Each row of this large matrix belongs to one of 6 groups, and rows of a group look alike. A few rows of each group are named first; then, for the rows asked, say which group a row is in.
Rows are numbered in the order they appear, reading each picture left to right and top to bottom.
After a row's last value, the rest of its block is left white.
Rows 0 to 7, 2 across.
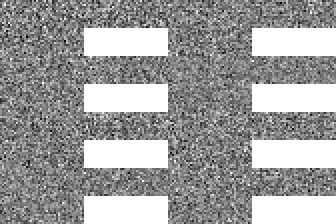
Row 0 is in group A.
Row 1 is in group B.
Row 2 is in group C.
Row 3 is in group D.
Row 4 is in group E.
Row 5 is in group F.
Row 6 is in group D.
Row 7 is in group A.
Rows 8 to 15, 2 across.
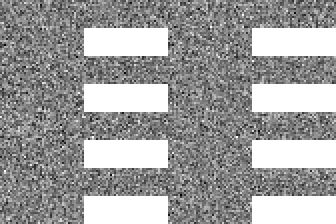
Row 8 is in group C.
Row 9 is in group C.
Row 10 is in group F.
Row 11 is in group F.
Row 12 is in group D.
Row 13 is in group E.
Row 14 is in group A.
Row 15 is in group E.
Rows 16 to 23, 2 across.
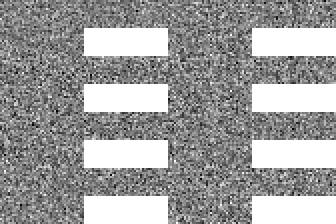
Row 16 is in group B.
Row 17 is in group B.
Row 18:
E
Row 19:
C
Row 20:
F
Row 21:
F
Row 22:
A
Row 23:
B
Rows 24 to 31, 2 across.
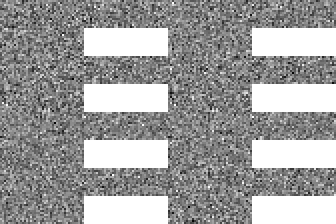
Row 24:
E
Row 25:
A
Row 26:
F
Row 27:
F
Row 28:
D
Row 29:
D
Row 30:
A
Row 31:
C
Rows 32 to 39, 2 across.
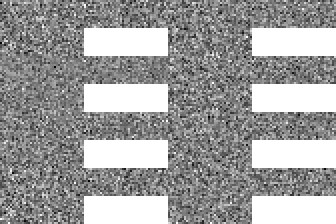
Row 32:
C
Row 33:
F
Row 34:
D
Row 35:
F
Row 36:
E
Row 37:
C
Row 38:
C
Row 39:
B
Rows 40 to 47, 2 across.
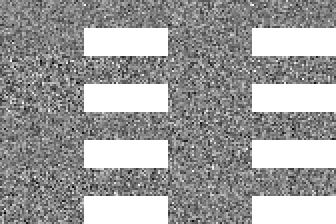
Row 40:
D
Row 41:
D
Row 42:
C
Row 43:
A
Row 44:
E
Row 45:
F
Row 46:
E
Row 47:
C
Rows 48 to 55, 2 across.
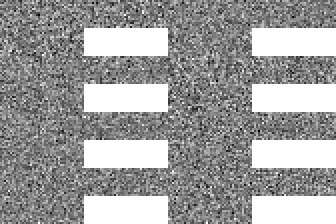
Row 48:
B
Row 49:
F
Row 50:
D
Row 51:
C
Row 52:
D
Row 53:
E
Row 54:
A
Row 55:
A
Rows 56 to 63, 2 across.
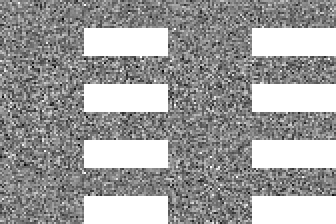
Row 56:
D
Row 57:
E
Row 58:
B
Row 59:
F
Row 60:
C
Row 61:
B
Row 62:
D
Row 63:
F
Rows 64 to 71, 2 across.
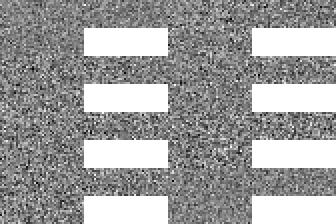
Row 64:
D
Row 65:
D
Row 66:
F
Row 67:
E
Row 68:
E
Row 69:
B
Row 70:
E
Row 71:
A
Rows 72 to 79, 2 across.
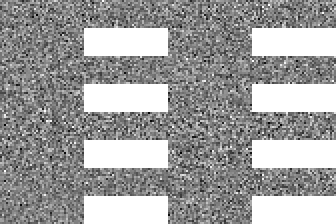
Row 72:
E
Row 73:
E
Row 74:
F
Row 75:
D
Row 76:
A
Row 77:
B
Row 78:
A
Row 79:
E
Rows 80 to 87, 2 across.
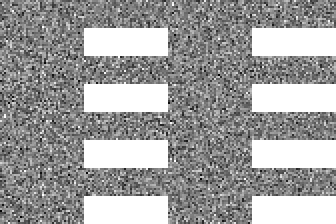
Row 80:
C
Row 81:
A
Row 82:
D
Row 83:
E
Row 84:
A
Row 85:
F
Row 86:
C
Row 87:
B
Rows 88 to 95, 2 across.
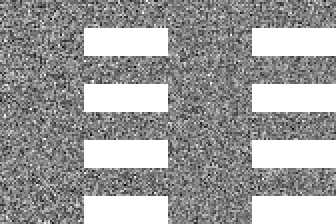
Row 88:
B
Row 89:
B
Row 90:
D
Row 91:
C
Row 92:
A
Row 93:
F
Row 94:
F
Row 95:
E
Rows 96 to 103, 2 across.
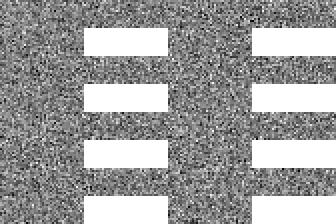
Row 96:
D
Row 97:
E
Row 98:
E
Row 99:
A
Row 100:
D
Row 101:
D
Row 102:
E
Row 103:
C
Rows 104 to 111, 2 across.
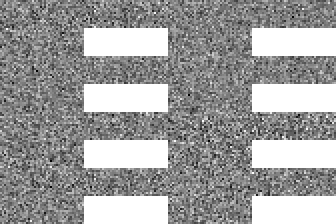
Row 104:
E
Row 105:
F
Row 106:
E
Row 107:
C
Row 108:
B
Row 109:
E
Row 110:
E
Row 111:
D
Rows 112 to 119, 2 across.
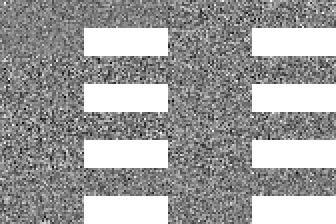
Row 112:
A
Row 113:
E
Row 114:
A
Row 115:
E
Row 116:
A
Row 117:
D
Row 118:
F
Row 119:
D
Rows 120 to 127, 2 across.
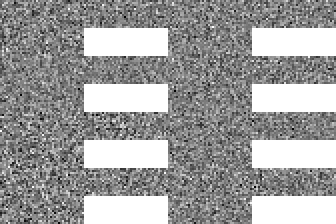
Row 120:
F
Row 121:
A
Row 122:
C
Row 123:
A
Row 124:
B
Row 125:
F
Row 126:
C
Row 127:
E
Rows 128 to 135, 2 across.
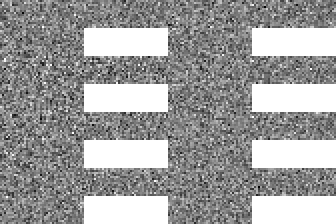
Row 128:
C
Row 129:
D
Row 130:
A
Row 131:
D
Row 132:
C
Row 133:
D
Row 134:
E
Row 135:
E
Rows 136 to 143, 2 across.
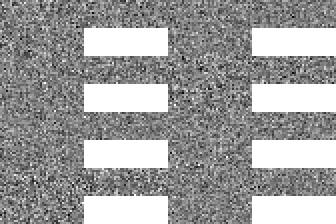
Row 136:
C
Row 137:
F
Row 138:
A
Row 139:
F
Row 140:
D
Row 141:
B
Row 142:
E
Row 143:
E
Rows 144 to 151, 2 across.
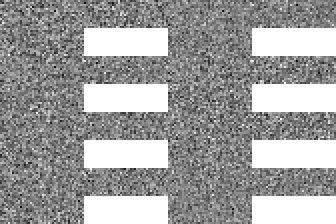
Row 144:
B
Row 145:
D
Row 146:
D
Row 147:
D
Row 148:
C
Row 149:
A
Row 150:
C
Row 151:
A
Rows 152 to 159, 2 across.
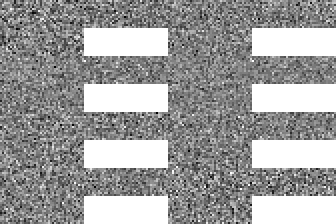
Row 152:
F
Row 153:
E
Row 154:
D
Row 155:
D
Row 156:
B
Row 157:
C
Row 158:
C
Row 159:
A
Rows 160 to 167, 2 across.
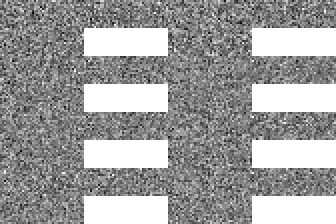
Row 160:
E
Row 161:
F
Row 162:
C
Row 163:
D
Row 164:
C
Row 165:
D
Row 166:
A
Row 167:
D
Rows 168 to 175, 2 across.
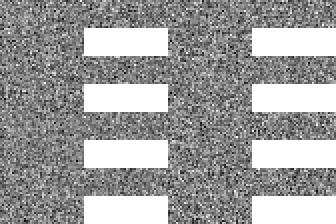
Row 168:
D
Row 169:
B
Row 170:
F
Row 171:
C
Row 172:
D
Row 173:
E
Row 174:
C
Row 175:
C
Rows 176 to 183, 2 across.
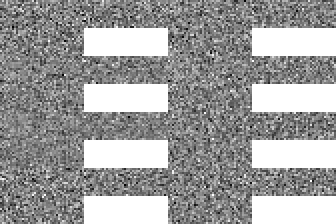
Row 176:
E
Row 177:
F
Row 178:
D
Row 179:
D
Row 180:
D
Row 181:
A
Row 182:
F
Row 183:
A
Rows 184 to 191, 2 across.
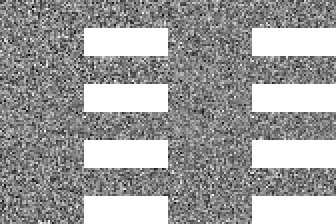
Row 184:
B
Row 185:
C
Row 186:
E
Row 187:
D
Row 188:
D
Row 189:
D
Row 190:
F
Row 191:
A
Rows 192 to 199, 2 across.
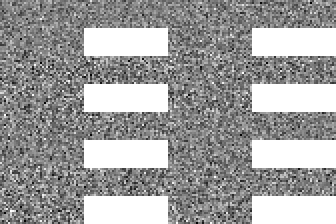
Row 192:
C
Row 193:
B
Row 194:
E
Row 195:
F
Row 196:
A
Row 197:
F
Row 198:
C
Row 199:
B
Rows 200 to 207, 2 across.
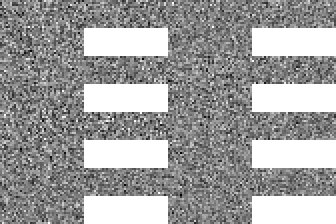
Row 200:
C
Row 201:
A
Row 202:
B
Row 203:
D
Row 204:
A
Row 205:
D
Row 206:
F
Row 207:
E
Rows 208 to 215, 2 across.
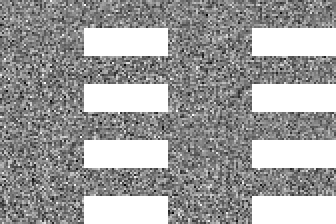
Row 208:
D
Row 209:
B
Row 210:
A
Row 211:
B
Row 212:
B
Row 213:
C
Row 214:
F
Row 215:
C
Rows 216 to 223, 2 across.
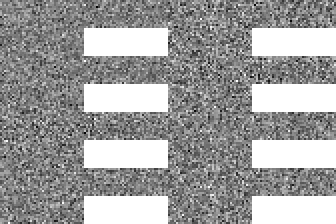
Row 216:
D
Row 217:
C
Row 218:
D
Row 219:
E
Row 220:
E
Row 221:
C
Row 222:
B
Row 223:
C
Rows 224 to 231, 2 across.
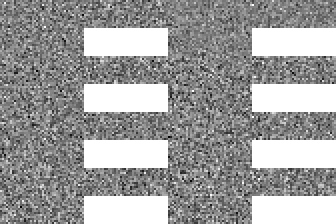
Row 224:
A
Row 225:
D
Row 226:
E
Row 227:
F
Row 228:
F
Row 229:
D
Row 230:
C
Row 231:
C
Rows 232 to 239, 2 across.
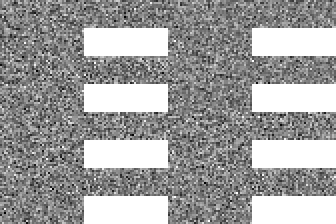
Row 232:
F
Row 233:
C
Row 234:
E
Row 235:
D
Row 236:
B
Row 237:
B
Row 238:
E
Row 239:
E
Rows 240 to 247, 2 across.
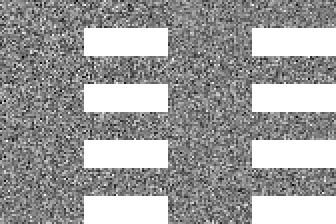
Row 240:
D
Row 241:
D
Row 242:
E
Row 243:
A
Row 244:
E
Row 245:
D
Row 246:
A
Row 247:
F
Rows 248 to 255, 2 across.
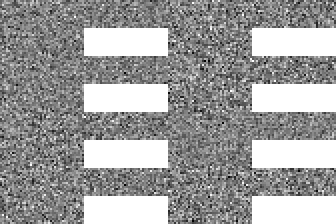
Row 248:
F
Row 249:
C
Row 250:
F
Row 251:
D
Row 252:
D
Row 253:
B
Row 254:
F
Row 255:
C
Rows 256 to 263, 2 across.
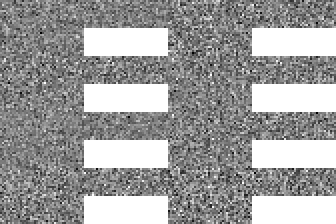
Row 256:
F
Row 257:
C
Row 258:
A
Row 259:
A
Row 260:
D
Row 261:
A
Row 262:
D
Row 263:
C
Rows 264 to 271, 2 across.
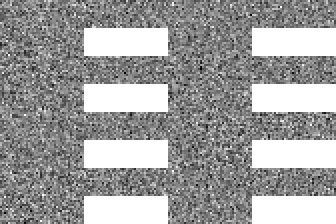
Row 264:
C
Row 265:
A
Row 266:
F
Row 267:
F
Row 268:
C
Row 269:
B
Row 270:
C
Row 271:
A
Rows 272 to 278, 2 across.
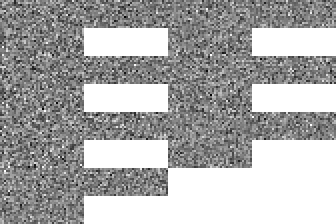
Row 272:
F
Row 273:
B
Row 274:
F
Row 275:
B
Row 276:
B
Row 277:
D
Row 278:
A
